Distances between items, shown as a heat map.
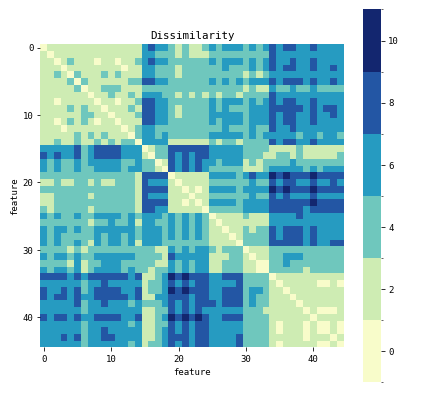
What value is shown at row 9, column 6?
4
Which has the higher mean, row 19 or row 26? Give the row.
19
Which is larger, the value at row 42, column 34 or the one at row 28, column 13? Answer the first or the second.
the second
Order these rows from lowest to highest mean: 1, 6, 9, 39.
6, 1, 39, 9
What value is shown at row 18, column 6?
4
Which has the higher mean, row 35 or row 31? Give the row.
35
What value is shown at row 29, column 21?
4
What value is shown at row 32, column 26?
2
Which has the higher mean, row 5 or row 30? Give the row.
5
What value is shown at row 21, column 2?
4
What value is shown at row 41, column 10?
6
